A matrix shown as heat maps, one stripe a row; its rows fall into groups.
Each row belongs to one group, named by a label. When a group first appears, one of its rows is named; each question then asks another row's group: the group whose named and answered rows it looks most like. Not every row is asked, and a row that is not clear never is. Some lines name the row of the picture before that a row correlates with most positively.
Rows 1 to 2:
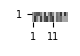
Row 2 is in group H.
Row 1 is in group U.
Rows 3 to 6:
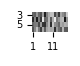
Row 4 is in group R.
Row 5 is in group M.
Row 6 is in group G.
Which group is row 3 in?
G
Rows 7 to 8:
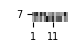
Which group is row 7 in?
R
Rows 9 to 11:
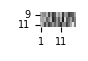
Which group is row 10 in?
G
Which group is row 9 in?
G
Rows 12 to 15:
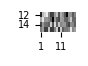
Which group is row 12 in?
M
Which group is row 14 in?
U
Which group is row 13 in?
M
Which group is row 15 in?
M
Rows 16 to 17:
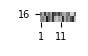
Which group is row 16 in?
H
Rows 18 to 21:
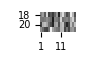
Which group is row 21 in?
U
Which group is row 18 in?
H
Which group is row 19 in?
M
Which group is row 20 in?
M
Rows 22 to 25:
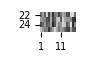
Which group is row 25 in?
U
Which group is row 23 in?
R
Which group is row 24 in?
R
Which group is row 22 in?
H
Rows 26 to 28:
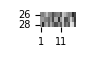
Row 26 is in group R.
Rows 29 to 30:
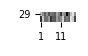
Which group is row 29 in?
H
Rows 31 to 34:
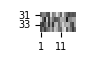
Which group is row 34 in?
R
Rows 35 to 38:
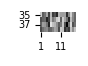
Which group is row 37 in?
U
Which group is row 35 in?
H
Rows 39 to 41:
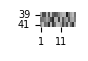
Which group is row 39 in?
H
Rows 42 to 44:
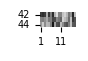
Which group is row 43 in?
R
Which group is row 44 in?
M
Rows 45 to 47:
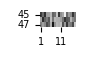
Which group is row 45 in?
R
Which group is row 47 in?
G
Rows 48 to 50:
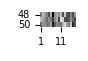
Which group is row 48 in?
G
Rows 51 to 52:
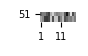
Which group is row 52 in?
U
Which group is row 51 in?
U
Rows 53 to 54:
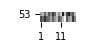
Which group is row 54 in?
R
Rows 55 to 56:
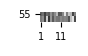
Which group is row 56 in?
H
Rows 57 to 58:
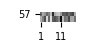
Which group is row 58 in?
H
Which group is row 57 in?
G
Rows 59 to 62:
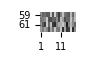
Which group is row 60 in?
M
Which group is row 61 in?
H
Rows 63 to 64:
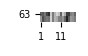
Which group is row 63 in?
U
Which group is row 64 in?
U
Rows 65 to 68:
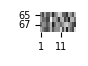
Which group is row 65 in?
G
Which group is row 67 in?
R
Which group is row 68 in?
G
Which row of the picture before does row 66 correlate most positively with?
64
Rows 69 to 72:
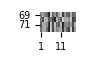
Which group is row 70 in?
R
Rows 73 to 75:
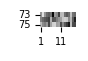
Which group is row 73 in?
M
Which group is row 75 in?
U
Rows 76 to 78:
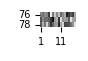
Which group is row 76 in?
U
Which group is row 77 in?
M
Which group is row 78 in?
M
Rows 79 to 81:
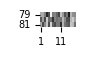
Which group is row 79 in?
U
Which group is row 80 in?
H
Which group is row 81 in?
H
